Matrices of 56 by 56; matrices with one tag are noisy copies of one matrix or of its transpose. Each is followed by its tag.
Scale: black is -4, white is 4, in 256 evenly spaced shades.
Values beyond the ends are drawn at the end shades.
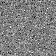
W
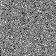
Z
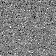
W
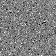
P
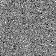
Z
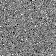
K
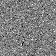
P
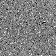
P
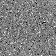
P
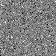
Z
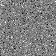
Z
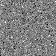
Z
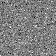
W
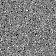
W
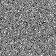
P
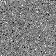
Z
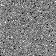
Z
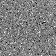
P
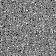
W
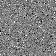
K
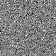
K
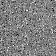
W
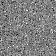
W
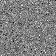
Z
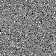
K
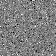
K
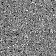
W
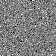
K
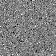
K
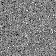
W
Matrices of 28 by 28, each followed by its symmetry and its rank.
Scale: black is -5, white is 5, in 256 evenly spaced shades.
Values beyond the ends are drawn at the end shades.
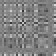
symmetric, rank two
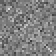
symmetric, full rank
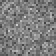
symmetric, full rank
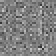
neither, rank five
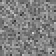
symmetric, full rank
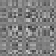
antisymmetric, rank two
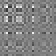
symmetric, rank two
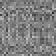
neither, rank five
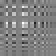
symmetric, rank one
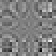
antisymmetric, rank two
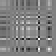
symmetric, rank one
